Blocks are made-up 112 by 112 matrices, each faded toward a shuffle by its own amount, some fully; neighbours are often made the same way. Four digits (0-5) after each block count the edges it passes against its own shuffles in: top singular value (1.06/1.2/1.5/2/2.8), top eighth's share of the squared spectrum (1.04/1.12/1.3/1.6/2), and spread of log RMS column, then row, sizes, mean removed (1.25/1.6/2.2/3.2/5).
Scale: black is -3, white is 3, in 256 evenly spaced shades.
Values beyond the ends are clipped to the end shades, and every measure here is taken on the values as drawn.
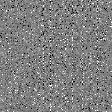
4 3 2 1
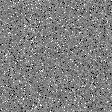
0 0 0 0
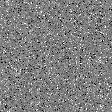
2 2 1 0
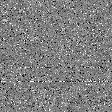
2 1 0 2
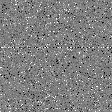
2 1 0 1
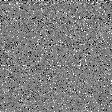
1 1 0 2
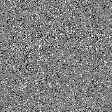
1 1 1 1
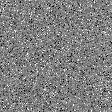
0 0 0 0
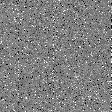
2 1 1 0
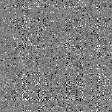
2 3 3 3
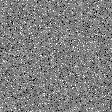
1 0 0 0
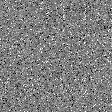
2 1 0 0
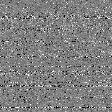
2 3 0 4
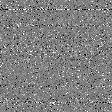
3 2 0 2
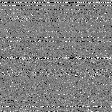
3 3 0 4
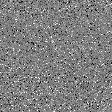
0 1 0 2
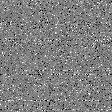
1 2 0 2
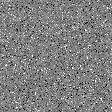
0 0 0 0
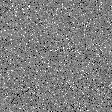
0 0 0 1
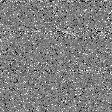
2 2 0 2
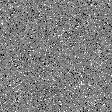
0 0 0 0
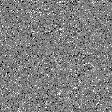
4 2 1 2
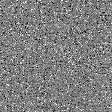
2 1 0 0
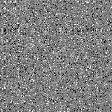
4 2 1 1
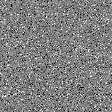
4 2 0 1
